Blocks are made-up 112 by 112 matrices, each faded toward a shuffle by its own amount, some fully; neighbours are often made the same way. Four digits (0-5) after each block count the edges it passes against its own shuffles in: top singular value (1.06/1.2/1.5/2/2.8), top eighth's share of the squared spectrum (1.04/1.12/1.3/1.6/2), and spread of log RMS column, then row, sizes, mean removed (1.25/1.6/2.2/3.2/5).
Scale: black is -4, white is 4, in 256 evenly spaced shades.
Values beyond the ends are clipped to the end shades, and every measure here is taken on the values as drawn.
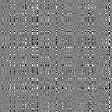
5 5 4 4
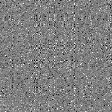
4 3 2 2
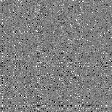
4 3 2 2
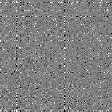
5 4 3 2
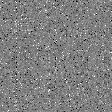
3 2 1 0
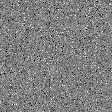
0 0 1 0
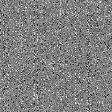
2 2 3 0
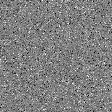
3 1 0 0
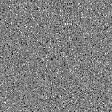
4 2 1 1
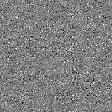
4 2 1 1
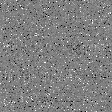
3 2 0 1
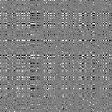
5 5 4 4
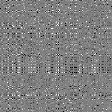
5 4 3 3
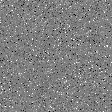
0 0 0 0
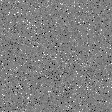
0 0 0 0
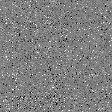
2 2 1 2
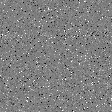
1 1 0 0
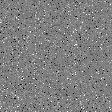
1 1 1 0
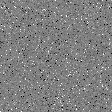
0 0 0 0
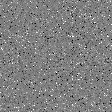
1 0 0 0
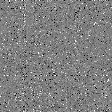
2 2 1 1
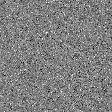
2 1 0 0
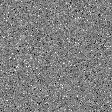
1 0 0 0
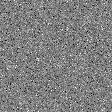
0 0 0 0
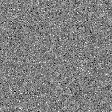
3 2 1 1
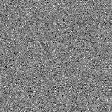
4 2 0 1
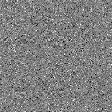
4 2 1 1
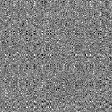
5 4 3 3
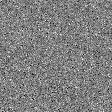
0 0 0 0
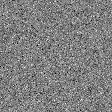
0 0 0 0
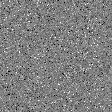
1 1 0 0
